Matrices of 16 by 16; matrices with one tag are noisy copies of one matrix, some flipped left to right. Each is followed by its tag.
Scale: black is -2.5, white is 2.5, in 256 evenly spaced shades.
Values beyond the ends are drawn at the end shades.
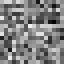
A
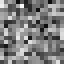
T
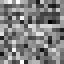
A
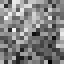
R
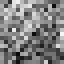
R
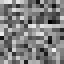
A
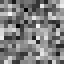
T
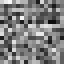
A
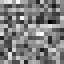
A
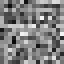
A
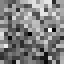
R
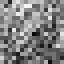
R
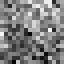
R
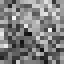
R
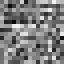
A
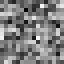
T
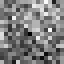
R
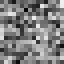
T
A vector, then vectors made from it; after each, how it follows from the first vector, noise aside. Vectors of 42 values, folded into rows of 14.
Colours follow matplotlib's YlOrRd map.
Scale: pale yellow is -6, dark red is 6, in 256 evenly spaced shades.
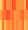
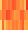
copied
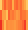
sign-scrambled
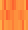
shrunk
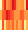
scaled up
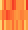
copied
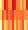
scaled up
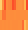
partly zeroed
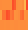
partly zeroed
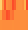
partly zeroed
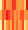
scaled up
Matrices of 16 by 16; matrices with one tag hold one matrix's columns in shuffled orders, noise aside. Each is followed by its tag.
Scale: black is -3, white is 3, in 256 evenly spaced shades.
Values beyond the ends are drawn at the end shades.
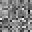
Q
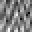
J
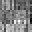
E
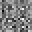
Q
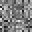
Q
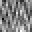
J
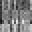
E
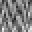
J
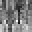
E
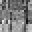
E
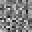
Q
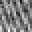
J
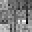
E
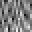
J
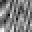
J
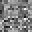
Q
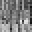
E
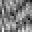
J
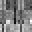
E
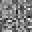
Q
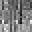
E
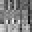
E
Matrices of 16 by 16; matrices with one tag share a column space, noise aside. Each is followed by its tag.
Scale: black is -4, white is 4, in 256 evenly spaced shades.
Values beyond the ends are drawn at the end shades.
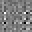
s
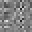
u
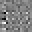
s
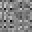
u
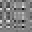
u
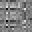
u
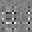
s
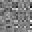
u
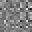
u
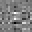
s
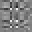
u
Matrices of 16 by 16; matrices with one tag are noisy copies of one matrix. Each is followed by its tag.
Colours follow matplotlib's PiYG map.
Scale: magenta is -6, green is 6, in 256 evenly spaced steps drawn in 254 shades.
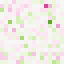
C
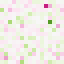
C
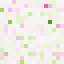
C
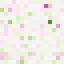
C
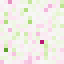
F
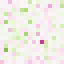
F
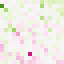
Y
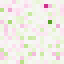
C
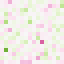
F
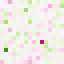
F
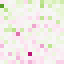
Y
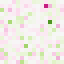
C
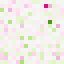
C
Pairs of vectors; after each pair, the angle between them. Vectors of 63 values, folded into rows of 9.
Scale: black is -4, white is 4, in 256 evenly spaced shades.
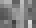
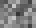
partly opposed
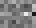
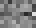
nearly opposite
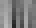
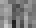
nearly parallel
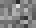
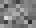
partly aligned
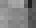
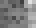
nearly opposite
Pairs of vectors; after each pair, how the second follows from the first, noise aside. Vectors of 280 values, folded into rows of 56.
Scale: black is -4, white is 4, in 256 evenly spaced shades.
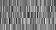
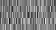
copied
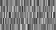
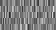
copied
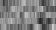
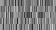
shuffled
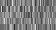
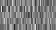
copied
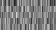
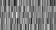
copied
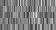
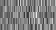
copied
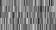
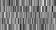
shuffled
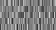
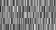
shuffled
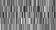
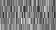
copied
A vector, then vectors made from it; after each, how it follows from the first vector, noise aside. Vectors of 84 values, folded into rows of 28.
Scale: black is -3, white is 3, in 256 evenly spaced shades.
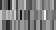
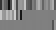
partly zeroed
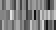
reversed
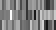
reversed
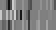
partly zeroed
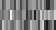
reversed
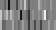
partly zeroed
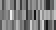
reversed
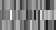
reversed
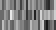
reversed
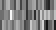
reversed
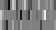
partly zeroed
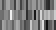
reversed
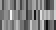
reversed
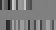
partly zeroed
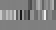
partly zeroed
